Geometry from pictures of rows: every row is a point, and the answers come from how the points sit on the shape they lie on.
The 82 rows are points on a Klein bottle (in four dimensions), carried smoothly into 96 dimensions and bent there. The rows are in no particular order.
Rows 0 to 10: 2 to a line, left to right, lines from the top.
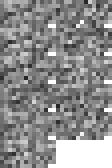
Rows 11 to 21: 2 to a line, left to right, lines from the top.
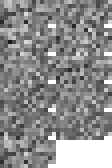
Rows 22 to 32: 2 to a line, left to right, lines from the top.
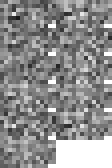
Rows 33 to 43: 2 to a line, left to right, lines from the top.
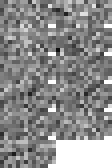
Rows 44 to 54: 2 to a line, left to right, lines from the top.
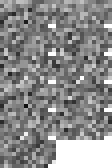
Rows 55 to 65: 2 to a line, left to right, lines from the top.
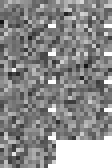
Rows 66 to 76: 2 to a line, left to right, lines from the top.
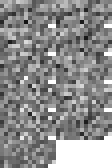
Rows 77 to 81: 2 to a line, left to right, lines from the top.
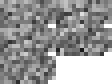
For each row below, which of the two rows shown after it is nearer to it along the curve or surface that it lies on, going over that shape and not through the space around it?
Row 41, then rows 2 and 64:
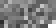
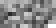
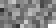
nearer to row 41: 2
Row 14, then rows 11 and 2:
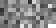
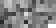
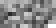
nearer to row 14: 2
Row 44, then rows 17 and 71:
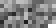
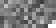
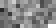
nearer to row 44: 17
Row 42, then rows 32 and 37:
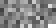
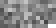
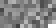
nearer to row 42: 37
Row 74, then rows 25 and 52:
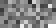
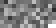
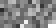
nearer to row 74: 25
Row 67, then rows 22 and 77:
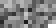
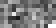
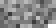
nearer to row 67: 77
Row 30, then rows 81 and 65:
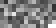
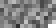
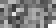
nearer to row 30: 65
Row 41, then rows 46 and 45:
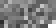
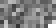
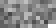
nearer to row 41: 46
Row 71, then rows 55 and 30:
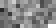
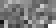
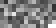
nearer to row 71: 30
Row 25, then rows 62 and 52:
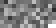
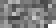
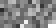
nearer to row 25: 62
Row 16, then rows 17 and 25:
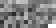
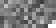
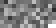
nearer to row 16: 17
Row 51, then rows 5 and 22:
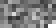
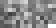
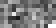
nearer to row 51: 22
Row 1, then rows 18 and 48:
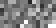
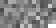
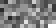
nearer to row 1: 48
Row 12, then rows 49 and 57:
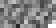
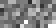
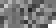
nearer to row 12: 49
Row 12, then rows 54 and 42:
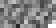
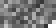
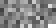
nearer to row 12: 42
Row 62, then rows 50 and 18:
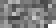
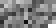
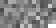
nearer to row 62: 18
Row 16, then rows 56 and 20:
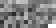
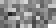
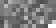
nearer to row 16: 20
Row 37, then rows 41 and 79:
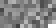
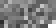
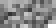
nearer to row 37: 79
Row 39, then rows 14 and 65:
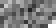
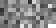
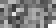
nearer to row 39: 65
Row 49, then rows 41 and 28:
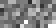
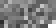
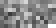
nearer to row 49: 28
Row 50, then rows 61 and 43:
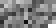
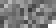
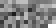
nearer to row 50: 43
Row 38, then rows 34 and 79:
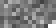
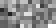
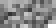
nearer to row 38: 79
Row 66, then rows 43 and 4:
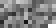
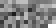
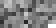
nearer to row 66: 43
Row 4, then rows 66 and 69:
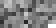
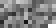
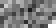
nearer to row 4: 69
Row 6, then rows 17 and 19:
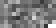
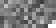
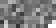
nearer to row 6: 17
